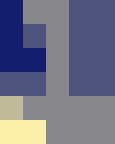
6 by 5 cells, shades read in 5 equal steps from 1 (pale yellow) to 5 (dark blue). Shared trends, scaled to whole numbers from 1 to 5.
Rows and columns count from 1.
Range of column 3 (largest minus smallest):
0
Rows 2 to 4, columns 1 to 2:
5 4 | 5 5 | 4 4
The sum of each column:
22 20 18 22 22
